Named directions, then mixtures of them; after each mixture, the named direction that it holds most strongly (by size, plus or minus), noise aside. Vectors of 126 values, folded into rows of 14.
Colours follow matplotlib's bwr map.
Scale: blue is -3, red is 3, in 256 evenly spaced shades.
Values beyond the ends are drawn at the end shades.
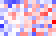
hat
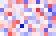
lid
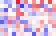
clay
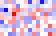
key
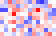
key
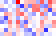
clay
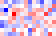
key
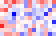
hat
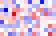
key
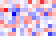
key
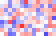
lid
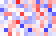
lid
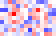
key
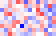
lid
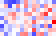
hat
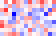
key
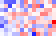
hat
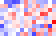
hat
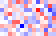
lid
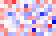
hat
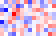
key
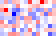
key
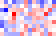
key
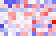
hat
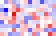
key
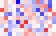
lid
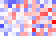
hat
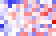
hat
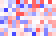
clay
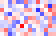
lid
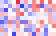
clay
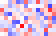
lid
